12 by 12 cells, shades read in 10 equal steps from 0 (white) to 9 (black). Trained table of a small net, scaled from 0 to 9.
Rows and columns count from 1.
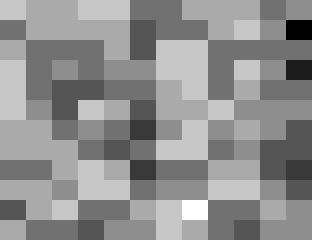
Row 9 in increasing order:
2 3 3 3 3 5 5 5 5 6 7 7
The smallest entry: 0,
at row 11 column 8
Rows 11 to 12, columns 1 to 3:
6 3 2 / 3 5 5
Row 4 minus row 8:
-1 2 1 0 -2 -1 0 0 0 -2 -2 2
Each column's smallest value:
2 3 2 2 2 3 2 0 2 2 3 4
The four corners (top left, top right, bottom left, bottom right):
2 4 3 4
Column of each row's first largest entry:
6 12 6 12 3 3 6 5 6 12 1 4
